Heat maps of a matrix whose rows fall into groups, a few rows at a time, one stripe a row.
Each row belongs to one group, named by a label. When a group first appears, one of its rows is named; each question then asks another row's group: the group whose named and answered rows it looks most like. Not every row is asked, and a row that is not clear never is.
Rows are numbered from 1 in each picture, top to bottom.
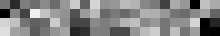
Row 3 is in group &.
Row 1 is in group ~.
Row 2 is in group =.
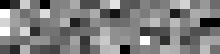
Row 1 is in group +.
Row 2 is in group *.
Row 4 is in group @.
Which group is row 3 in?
&
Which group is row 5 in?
~
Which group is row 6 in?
+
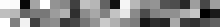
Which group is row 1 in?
*
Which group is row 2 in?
&
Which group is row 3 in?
@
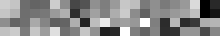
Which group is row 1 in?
&
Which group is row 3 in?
~
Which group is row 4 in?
*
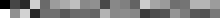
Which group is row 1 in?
=
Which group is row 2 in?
@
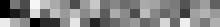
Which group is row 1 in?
=
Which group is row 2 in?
=
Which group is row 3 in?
@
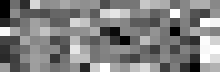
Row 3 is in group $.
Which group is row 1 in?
=
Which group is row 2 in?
+
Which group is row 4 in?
*
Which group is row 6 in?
$
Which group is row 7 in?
$
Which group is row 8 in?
~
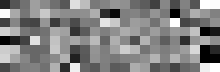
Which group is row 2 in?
*
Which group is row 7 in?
&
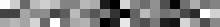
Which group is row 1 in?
*
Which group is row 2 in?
$
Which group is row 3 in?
*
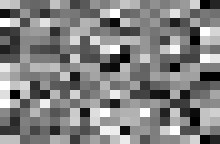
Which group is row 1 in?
&
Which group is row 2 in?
+
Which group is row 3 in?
*
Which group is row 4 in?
$
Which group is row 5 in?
~
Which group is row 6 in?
+
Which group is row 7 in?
$
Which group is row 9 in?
&
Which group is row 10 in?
@
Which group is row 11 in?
@
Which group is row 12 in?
*
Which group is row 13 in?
~
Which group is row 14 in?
~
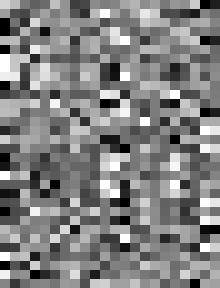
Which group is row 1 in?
&
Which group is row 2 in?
~
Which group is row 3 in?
=
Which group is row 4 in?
+
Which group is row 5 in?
&
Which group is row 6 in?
=
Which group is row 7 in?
@
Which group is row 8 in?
*
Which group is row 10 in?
=
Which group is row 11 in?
+
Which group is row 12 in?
*
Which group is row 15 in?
$
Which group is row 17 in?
$
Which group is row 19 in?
+
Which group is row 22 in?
+
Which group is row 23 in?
$
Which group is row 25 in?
$
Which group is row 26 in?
&
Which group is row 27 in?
*
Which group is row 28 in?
$
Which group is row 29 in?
@
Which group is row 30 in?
=
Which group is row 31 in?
@
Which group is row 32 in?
~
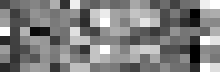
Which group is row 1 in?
$
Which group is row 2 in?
~
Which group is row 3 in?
~
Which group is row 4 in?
@
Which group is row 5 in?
$
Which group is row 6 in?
~
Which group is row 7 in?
~
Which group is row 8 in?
$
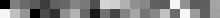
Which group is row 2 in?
@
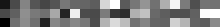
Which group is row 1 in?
+
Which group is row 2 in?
$
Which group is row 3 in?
+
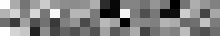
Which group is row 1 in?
*
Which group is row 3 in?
+
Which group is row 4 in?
@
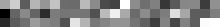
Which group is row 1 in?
*
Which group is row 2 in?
+
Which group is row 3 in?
$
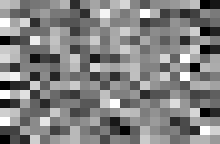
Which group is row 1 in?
&
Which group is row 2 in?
~
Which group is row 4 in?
&
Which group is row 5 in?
=
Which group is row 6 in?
&
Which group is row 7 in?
@
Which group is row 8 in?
~
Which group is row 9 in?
@
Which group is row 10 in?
=
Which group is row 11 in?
@
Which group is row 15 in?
$
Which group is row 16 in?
=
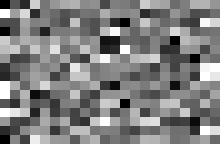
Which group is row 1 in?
=
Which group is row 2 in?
@
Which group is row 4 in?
+
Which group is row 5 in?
*
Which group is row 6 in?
*
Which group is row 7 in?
~
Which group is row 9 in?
$
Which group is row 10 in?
*
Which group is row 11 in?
@
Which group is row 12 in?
+
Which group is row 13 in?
@
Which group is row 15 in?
$
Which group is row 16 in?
=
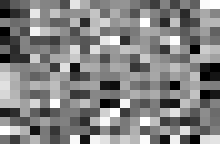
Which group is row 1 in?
$
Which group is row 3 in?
~
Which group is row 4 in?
=
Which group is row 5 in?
+
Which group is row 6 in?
~
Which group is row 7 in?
=
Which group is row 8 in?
&
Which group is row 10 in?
*
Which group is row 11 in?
&
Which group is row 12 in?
*
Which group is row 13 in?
+
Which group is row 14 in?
~
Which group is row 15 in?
@
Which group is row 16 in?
~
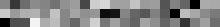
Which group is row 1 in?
~
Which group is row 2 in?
*
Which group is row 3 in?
=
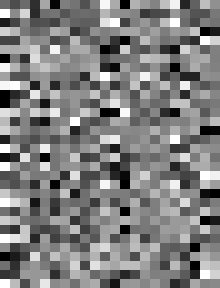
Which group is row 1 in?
+
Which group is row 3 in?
+
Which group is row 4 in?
&
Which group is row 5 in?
$
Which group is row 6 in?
*
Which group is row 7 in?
=
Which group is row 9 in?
~
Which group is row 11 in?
=
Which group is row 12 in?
+
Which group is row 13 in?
*
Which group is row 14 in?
@
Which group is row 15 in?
&
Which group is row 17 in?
*
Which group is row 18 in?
+
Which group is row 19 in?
*
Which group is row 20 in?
$
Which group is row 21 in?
+
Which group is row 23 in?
@
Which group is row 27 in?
@
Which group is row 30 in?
~
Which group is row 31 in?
$
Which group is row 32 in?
*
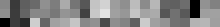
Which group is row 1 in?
~
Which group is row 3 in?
=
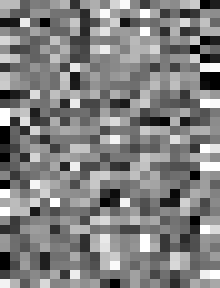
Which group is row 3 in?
+
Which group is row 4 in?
~
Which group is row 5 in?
&
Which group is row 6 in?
~
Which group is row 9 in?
&
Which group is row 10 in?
&
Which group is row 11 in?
=
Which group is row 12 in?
$
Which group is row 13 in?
@
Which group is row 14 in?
@
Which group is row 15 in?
=
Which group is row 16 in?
+
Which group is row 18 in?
=
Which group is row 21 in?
=
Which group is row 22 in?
*
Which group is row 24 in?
@
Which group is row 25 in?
~
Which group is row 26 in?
$
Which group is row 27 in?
~
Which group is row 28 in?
~
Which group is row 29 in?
+
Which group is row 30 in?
+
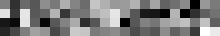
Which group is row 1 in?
~
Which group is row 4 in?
$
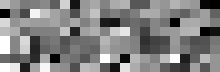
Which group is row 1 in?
&
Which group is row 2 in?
=
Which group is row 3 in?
*
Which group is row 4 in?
&
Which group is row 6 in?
@
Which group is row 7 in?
+
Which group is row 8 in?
*
